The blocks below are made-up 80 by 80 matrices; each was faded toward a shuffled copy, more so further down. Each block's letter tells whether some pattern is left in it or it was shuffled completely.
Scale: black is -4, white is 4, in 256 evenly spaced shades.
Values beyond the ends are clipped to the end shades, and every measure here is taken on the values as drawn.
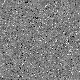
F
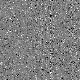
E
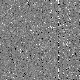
E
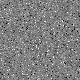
F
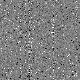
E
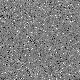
F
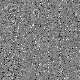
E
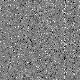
E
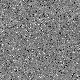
F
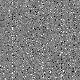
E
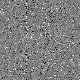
E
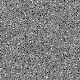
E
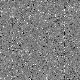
E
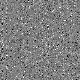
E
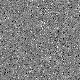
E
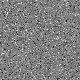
F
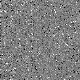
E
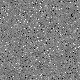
F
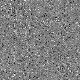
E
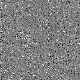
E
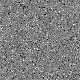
F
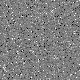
F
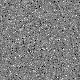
F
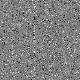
E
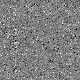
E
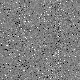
E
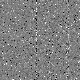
E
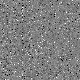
E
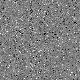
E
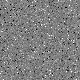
F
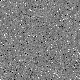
F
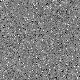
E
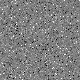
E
